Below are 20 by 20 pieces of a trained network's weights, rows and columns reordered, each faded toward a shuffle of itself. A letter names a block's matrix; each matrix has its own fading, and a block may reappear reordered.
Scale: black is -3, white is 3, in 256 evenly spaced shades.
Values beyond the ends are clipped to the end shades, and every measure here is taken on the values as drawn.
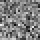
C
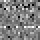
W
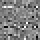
W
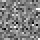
C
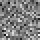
C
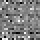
W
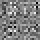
W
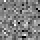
C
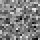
C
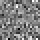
C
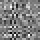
W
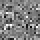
W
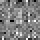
W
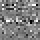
W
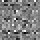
W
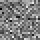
C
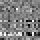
W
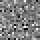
C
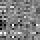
W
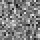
C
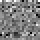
W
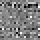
W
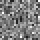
C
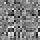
W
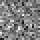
C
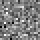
C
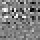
W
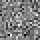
C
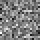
C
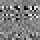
W
